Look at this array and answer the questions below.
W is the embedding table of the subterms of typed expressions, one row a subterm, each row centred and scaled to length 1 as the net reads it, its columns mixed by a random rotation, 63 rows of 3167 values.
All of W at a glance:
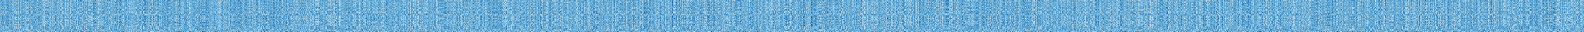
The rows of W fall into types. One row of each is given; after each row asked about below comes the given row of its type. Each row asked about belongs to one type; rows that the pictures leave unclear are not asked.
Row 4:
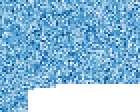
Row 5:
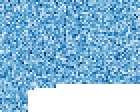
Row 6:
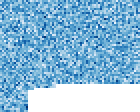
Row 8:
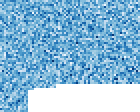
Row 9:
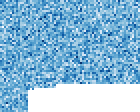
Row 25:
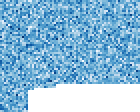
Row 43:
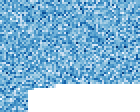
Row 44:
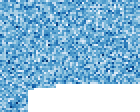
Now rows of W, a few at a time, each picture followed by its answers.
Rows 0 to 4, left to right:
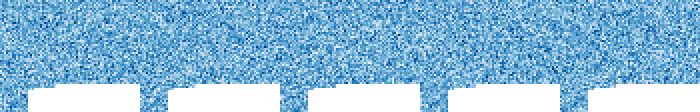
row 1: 43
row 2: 43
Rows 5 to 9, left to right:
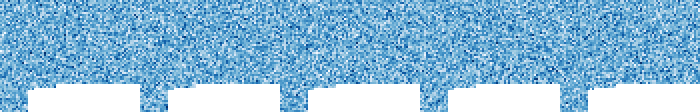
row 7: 25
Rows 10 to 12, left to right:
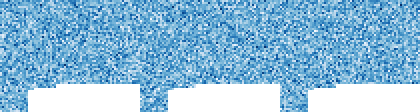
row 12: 6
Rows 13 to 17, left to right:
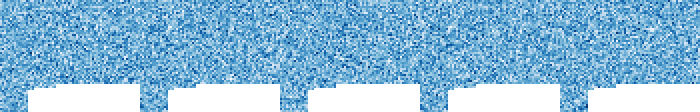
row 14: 25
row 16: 25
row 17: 6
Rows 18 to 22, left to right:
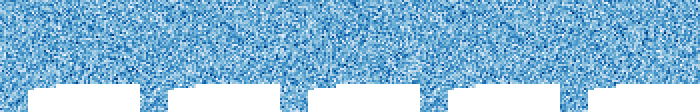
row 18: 8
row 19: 43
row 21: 43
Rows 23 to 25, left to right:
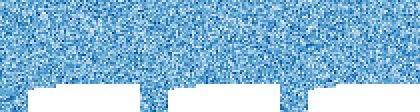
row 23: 5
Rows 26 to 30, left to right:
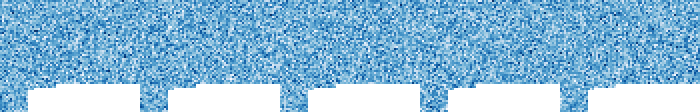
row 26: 4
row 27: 25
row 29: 44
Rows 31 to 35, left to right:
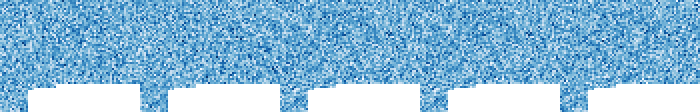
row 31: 6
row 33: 43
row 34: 43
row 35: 4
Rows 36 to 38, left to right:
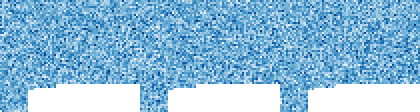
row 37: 8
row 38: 9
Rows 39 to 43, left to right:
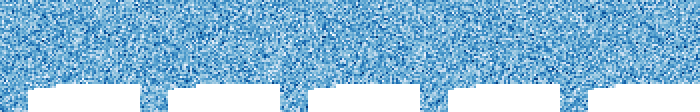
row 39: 4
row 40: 6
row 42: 8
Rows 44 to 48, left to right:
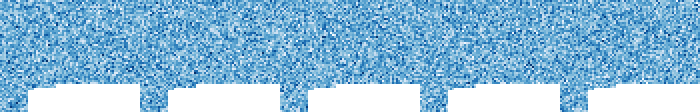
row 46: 6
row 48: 4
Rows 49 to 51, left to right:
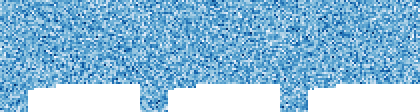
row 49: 8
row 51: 9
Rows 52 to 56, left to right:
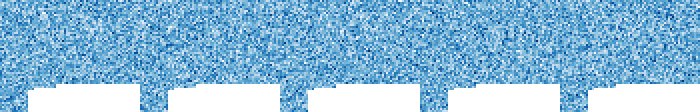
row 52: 5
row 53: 25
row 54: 5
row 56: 25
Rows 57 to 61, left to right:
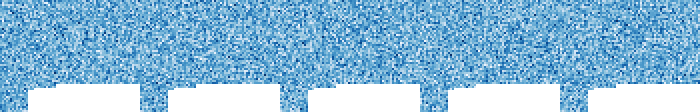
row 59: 6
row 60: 9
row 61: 8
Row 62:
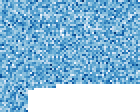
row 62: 5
